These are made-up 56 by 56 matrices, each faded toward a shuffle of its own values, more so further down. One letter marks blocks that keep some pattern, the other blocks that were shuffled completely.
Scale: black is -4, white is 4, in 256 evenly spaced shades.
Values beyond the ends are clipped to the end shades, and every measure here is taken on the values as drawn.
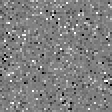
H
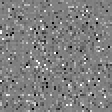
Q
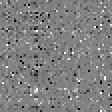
Q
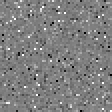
H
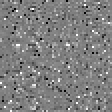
Q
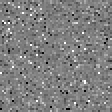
H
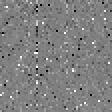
Q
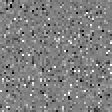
Q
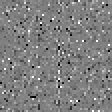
Q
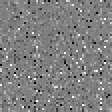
Q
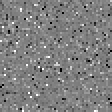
H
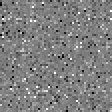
H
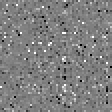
Q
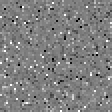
H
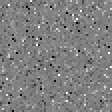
H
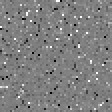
H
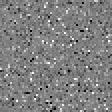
H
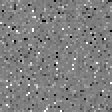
H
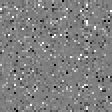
Q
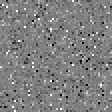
H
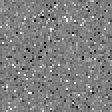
H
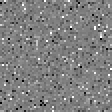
H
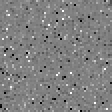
H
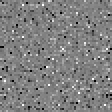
H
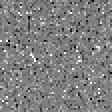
H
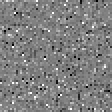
H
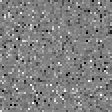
H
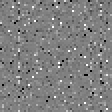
Q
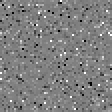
H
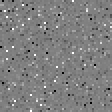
H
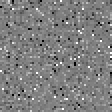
Q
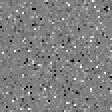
H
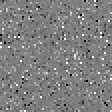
H
